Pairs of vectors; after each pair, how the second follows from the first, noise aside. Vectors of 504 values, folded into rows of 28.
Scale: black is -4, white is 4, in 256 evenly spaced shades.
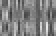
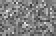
shuffled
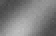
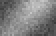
reversed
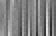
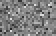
shuffled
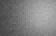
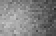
reversed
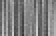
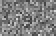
shuffled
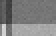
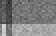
copied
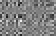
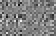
copied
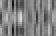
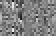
sign-scrambled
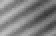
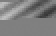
partly zeroed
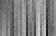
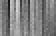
reversed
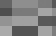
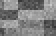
reversed
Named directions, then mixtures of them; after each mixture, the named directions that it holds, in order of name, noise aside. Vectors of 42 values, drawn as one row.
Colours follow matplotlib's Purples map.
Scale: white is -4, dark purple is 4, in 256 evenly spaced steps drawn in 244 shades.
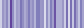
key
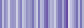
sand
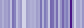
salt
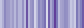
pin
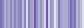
pin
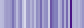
key, salt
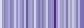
key, pin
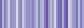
sand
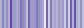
key, pin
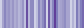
pin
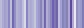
pin, salt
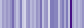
key, salt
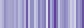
pin
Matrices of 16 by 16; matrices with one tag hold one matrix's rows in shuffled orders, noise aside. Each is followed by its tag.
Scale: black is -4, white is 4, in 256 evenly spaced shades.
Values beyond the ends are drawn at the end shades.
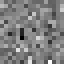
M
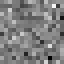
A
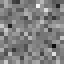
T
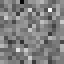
M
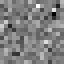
T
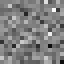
A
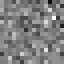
A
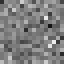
A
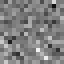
T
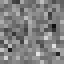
T
